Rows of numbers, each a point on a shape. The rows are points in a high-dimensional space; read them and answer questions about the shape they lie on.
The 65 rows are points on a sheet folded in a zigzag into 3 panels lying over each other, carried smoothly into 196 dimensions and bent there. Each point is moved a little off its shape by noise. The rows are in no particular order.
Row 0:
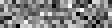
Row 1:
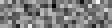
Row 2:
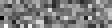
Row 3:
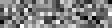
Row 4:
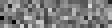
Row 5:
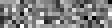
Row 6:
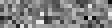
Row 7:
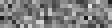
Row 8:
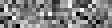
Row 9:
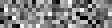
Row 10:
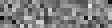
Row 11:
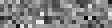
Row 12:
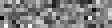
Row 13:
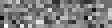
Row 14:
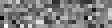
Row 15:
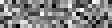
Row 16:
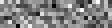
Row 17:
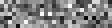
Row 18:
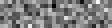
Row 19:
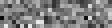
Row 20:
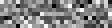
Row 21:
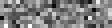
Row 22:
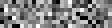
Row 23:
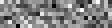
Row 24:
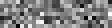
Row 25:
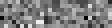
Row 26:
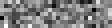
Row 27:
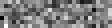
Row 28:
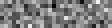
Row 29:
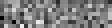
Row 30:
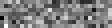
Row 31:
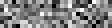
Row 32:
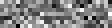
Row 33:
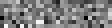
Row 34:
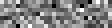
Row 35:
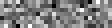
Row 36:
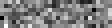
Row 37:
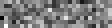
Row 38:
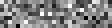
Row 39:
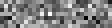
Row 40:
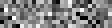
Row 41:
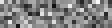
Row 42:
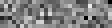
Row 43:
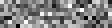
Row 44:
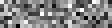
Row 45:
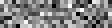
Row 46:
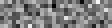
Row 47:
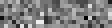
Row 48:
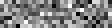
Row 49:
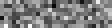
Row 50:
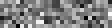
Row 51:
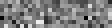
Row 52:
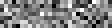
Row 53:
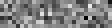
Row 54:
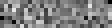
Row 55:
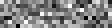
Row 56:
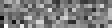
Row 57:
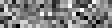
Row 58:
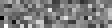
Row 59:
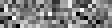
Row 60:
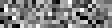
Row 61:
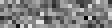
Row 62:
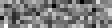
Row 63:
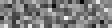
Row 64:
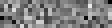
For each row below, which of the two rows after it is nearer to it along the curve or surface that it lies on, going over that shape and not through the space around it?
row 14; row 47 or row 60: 47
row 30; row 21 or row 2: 21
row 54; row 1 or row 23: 1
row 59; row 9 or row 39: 39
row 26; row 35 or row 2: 35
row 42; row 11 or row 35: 11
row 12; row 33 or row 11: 33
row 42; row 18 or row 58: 18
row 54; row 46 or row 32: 46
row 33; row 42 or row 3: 3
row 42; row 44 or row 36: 44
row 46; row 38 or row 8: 38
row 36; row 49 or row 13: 13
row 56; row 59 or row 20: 20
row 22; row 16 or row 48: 48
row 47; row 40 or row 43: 43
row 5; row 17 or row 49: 49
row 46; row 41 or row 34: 41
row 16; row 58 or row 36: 58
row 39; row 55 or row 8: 8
